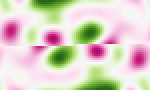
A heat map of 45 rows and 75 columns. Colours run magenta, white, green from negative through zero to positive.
Overall the values sit about 50% of the way up the scale. A half turn leaves it unchanged. The centre is the roughest part.
